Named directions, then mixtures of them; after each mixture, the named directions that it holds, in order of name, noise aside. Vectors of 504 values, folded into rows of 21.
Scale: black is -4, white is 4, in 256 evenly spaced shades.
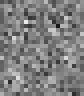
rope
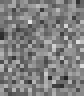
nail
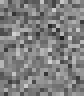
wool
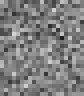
wool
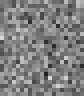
nail, rope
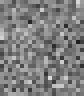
nail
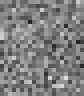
nail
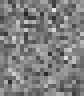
rope, wool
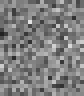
nail, wool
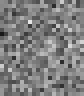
nail, wool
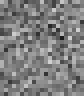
wool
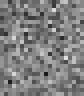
rope, wool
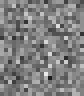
nail, rope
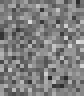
nail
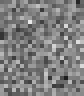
nail
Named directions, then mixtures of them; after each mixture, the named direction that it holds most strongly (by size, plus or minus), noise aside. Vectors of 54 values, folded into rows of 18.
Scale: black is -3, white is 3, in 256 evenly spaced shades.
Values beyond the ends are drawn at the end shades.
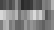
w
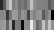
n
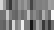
n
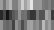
w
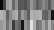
n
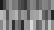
n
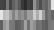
w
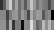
n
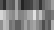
w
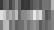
w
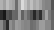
w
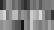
w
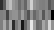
n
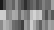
w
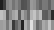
n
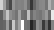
n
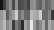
n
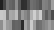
w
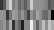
n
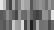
n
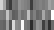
n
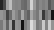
n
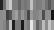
n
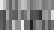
n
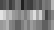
w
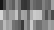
w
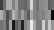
n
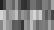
w
